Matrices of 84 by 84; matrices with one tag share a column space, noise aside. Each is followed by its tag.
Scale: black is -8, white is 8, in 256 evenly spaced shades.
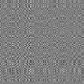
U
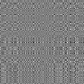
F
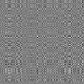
U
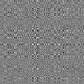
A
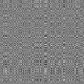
U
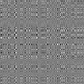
A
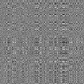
F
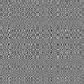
A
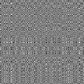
F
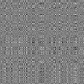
F
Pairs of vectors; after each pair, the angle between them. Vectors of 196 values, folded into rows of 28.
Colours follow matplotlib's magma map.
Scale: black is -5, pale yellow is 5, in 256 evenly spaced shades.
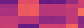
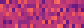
orthogonal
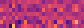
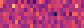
orthogonal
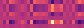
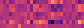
nearly opposite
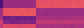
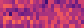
partly opposed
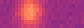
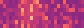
partly aligned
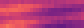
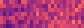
partly opposed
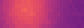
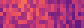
partly aligned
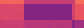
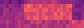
nearly opposite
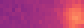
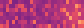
partly aligned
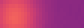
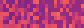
orthogonal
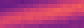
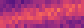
nearly parallel
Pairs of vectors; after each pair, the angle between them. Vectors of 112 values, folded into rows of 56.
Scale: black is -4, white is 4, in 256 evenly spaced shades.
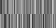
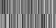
orthogonal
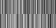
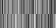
partly aligned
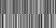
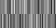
partly opposed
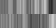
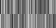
partly opposed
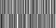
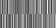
partly aligned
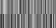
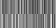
partly opposed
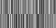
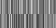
nearly parallel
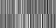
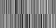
nearly opposite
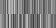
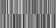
partly aligned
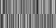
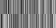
partly aligned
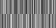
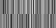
nearly opposite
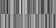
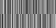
orthogonal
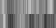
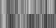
nearly parallel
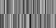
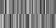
nearly opposite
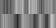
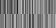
orthogonal
